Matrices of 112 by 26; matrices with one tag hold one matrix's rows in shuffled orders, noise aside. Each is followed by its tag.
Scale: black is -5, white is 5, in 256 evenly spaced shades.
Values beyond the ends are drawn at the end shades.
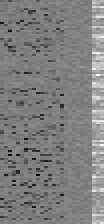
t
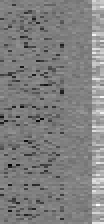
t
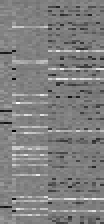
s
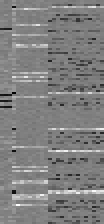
s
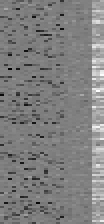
t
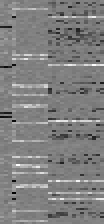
s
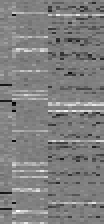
s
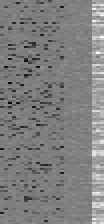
t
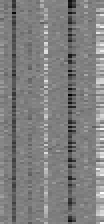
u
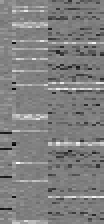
s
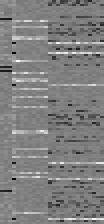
s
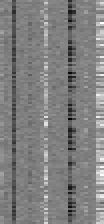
u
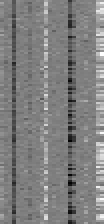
u
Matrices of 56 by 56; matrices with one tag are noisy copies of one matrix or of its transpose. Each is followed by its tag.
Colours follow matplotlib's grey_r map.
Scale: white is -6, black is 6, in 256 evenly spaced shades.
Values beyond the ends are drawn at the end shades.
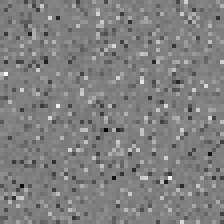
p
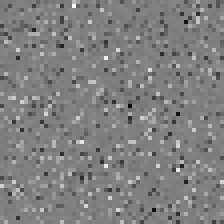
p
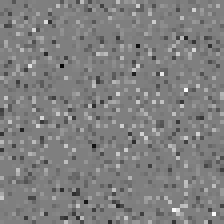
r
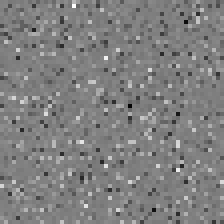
p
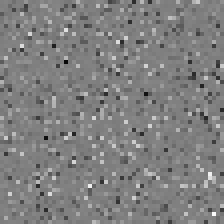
r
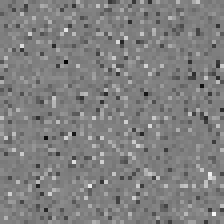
r
